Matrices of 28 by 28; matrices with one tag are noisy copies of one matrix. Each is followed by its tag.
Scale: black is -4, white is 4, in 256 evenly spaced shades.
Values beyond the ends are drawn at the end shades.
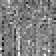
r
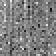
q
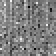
q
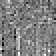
r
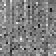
q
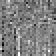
r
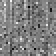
q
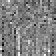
r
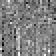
r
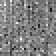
q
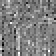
r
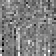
r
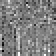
r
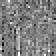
r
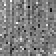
q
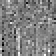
r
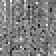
q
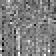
r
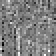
r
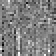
r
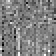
r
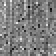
q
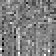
r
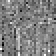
r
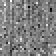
q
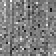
q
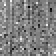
q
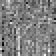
r
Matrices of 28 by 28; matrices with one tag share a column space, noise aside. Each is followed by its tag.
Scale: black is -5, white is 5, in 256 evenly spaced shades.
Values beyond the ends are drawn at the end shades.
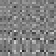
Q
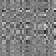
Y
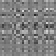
Y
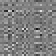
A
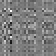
Y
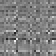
Q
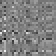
Q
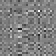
A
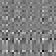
Q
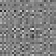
A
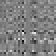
Q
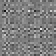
A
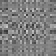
Y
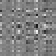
Y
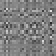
Y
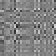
Y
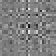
Y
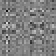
Y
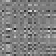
A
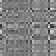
Y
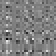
Q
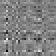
Q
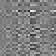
A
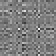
A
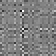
A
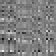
Q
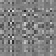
Y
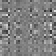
Y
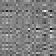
A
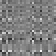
Q
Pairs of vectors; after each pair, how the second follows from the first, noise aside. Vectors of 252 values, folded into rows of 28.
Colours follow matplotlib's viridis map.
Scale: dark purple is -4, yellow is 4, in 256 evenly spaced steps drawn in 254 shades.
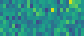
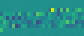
partly zeroed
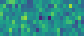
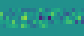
partly zeroed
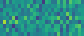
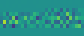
partly zeroed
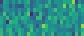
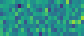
shuffled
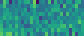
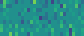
partly zeroed
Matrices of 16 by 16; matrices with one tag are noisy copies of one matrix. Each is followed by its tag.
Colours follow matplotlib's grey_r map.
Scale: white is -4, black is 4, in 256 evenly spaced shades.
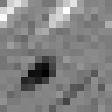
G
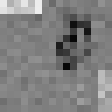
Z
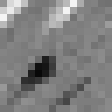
G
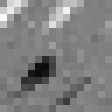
G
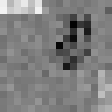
Z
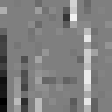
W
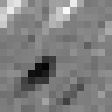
G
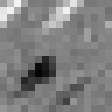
G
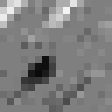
G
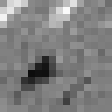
G
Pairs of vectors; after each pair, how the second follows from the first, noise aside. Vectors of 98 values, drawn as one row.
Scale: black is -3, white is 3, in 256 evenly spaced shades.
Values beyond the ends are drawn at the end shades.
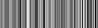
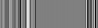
partly zeroed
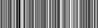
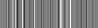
partly zeroed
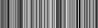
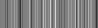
partly zeroed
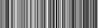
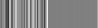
partly zeroed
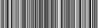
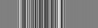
partly zeroed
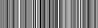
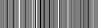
partly zeroed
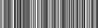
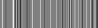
partly zeroed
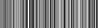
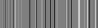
partly zeroed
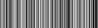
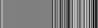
partly zeroed
